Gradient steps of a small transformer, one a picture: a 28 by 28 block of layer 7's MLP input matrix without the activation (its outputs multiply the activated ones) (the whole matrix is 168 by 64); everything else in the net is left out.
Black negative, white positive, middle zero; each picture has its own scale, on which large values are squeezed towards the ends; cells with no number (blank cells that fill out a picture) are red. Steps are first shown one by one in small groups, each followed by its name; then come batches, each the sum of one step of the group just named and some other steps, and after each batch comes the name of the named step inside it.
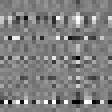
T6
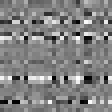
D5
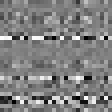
D5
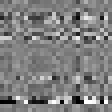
D5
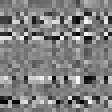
D5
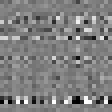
T6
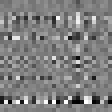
T6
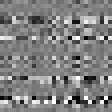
T6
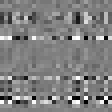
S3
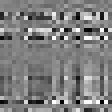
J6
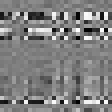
J6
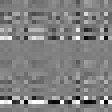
S3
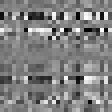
J6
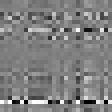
J6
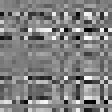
J6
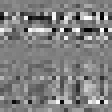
J6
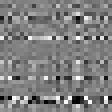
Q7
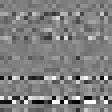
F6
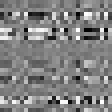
F6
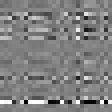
F6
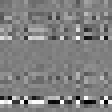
Q7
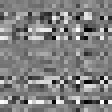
F6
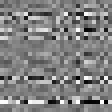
F6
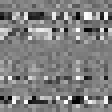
Q7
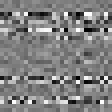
F6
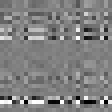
Q7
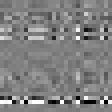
Q7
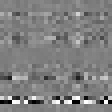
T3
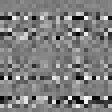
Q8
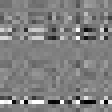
Q8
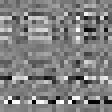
T3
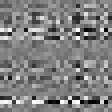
Q8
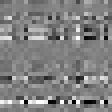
T3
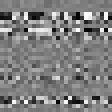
Q8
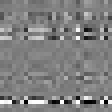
Q8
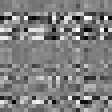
Q8
